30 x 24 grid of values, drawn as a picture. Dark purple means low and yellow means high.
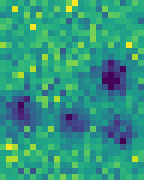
Dips: four. Ninth with the lowest average: middle right. Mirror symmetry: none. Odd rows or columns: none.
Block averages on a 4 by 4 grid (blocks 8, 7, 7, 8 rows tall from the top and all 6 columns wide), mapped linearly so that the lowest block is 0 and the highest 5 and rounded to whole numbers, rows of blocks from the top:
5555
5531
0222
5443
